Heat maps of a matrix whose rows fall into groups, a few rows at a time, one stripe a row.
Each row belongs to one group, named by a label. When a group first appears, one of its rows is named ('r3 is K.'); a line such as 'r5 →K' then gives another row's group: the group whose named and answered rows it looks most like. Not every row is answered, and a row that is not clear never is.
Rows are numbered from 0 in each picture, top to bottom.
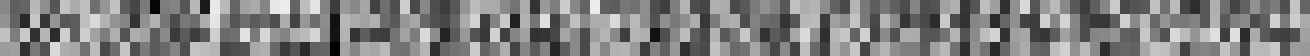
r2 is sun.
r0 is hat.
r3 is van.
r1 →van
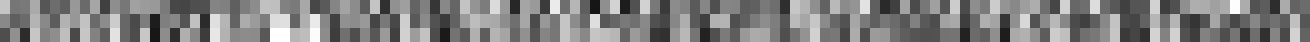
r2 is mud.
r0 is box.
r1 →hat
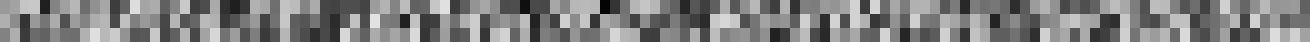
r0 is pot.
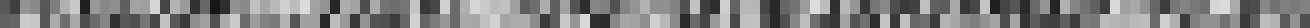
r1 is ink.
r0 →pot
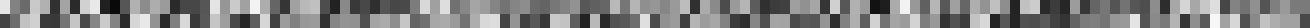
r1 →pot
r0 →sun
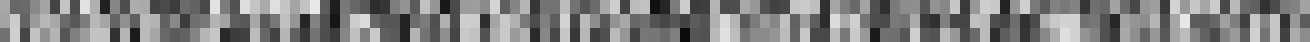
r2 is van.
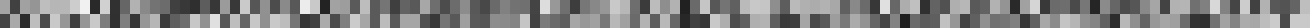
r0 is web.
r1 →van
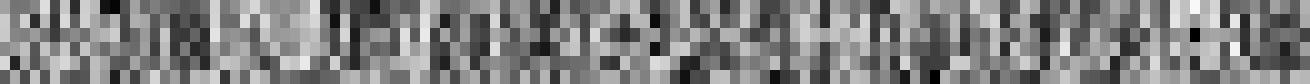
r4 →web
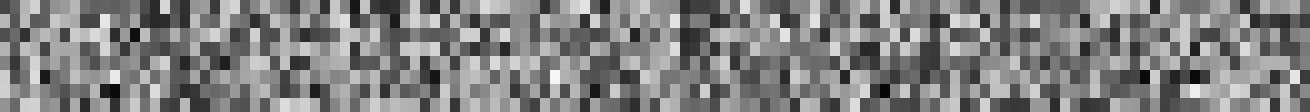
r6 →box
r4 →ink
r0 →ink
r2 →van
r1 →web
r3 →web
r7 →pot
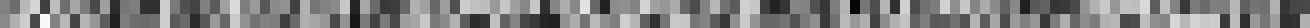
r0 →ink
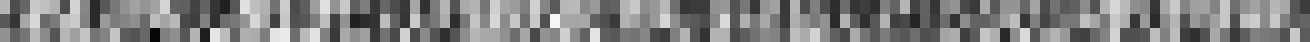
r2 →hat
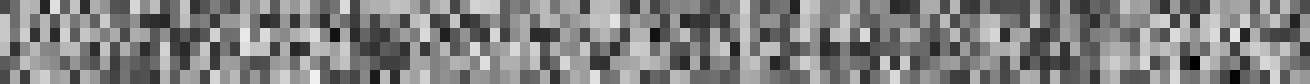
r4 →ink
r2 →sun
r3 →ink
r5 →mud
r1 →web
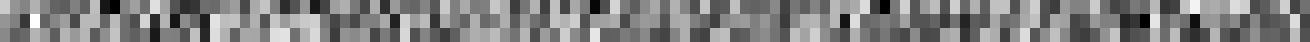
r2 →hat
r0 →box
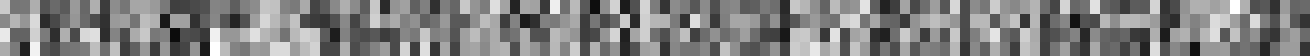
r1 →pot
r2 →sun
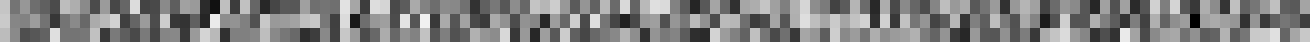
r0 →web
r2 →van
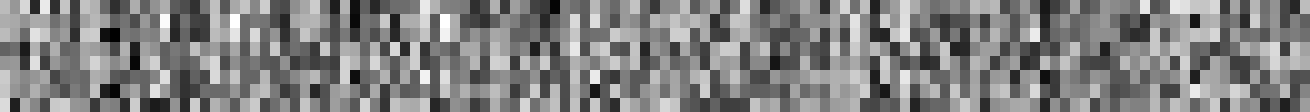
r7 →web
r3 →van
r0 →sun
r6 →box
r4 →van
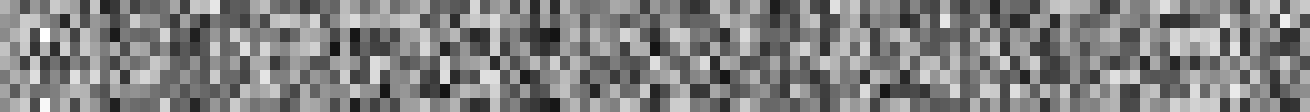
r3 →sun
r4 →box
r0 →van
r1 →pot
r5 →pot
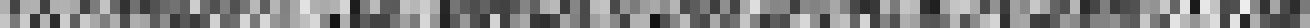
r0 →web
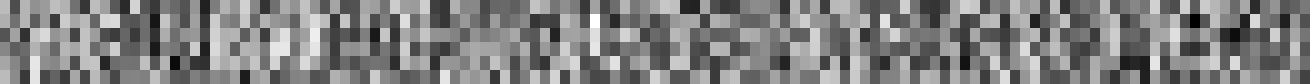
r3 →hat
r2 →mud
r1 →hat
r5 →box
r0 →web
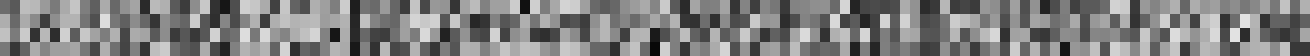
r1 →web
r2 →sun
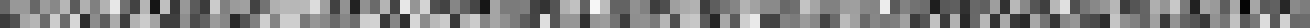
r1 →pot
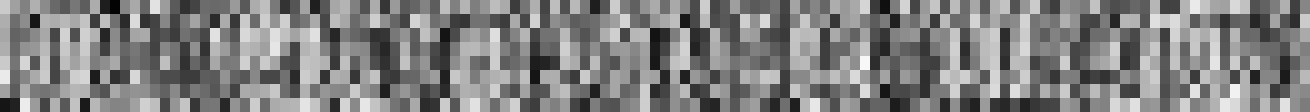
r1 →web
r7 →pot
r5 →web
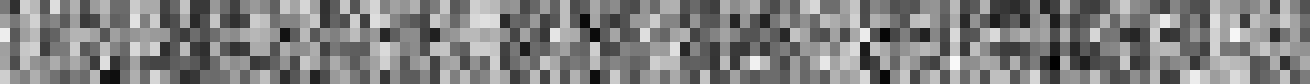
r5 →box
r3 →pot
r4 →web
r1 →pot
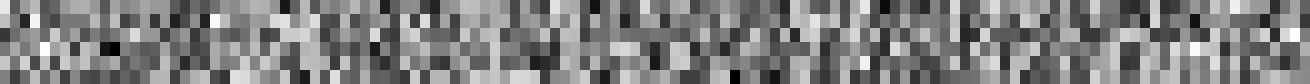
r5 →ink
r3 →mud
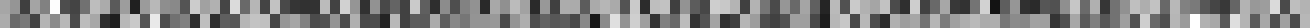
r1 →sun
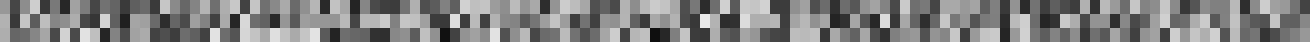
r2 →sun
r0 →ink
